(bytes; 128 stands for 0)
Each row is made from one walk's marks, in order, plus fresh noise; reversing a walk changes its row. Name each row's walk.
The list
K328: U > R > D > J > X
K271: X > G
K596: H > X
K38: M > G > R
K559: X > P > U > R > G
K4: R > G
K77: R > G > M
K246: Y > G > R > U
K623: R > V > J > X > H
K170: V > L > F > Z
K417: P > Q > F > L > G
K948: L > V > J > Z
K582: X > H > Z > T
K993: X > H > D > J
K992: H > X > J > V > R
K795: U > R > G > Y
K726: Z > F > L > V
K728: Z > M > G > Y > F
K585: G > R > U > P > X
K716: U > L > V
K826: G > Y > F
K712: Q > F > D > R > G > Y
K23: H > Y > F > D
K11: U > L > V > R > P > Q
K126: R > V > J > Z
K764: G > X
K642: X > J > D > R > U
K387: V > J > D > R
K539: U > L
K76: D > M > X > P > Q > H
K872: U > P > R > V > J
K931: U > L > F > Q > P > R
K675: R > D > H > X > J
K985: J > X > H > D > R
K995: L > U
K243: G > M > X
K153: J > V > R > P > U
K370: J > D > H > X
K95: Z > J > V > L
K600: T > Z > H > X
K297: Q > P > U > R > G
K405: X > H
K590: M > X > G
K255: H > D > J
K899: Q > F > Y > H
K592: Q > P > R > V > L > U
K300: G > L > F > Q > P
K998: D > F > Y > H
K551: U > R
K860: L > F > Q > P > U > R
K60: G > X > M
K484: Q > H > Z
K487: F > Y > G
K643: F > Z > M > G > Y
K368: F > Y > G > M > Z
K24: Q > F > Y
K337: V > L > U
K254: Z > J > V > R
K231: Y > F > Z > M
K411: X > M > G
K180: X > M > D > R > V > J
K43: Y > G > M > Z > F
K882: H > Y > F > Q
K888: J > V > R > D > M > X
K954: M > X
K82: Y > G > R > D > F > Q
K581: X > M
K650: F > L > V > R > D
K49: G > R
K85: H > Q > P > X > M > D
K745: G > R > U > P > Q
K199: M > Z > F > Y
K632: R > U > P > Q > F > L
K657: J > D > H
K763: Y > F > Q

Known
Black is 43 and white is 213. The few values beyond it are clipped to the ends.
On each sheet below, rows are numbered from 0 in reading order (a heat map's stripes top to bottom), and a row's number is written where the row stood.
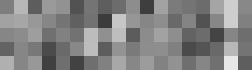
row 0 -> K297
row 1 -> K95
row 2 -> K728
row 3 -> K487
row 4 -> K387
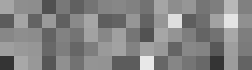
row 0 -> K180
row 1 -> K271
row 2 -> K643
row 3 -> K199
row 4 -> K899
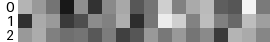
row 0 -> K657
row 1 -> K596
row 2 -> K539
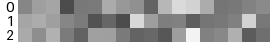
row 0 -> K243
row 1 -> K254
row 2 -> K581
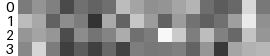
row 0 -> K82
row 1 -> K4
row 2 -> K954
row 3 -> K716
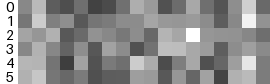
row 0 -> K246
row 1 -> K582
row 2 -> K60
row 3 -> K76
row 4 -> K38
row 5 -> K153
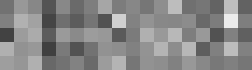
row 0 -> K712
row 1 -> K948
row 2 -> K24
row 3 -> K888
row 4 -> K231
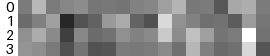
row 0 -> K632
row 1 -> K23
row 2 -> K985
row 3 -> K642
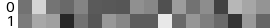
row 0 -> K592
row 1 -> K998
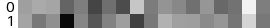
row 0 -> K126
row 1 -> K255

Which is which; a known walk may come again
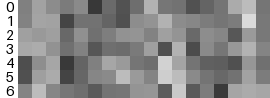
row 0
K551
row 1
K992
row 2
K199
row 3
K872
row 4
K882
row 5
K763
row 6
K11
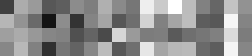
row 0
K764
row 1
K657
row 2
K254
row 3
K370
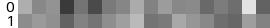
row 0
K387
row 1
K43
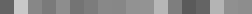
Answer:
K931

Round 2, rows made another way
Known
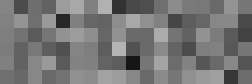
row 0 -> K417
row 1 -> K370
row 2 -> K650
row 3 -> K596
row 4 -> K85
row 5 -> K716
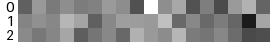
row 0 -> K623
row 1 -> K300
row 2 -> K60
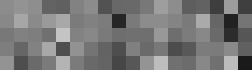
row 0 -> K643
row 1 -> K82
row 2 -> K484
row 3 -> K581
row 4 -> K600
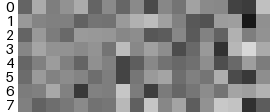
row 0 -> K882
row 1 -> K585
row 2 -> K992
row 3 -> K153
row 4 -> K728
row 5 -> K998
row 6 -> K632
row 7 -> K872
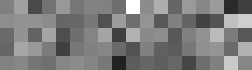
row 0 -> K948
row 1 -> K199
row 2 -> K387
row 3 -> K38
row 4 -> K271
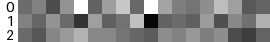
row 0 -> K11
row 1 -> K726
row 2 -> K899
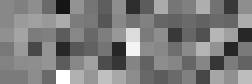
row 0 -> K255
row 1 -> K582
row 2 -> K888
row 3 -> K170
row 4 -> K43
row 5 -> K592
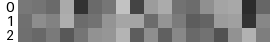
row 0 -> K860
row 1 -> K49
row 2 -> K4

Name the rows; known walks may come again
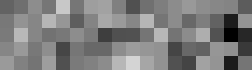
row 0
K539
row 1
K300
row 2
K368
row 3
K370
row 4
K585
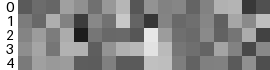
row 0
K551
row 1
K632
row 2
K657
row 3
K745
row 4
K76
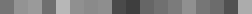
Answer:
K246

